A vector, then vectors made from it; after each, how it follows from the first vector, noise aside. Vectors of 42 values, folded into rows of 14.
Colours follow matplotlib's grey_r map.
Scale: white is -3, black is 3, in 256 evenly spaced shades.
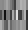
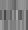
shrunk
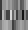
reversed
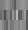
shrunk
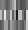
negated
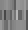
shrunk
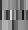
reversed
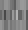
shrunk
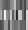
negated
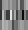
reversed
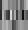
reversed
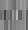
shrunk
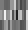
negated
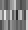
negated
